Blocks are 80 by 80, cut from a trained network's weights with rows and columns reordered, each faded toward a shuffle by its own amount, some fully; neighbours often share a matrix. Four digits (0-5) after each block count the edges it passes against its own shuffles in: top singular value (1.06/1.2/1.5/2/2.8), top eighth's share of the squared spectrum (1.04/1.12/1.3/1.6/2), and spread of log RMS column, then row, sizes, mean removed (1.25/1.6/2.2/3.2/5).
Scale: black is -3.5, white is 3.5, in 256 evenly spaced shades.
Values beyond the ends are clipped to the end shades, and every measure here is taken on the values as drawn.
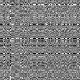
5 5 2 3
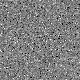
1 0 0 0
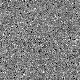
2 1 0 0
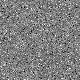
1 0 0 0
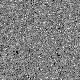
0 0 0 0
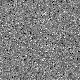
0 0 0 0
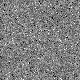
0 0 0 0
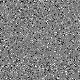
2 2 0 2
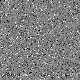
2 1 0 1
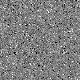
2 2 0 1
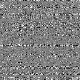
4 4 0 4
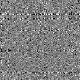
4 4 2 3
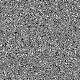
2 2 0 1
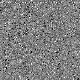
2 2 1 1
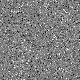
0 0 0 0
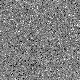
1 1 0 0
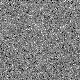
0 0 0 0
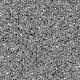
2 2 0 1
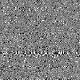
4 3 0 3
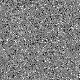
2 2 0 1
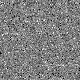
2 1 0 1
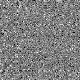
3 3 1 1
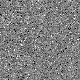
2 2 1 0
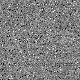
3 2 0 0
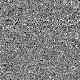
3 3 0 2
